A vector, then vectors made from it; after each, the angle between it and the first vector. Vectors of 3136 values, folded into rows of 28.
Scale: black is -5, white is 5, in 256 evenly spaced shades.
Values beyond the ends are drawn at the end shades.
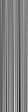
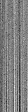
nearly parallel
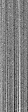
nearly opposite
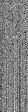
partly aligned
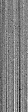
nearly parallel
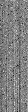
partly aligned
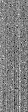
partly opposed
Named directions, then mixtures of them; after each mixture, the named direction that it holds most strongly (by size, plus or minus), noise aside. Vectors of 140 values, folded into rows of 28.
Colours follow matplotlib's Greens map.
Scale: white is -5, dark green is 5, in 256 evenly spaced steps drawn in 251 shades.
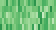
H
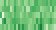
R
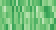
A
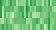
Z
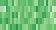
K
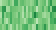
K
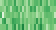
R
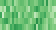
K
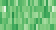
K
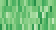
H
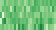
R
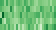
R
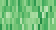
H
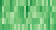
Z
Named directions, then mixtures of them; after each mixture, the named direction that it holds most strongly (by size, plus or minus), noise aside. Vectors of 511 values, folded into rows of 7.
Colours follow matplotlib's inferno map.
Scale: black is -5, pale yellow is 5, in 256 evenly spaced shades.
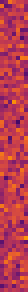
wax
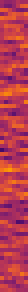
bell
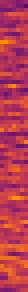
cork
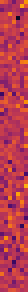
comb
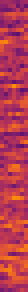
cork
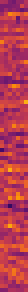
cork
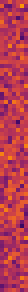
wax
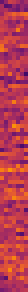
cork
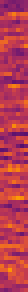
cork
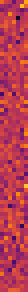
comb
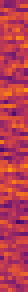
bell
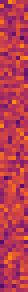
wax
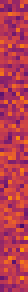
wax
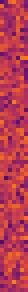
wax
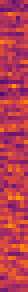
cork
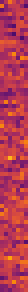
wax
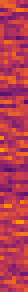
bell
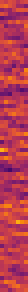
bell
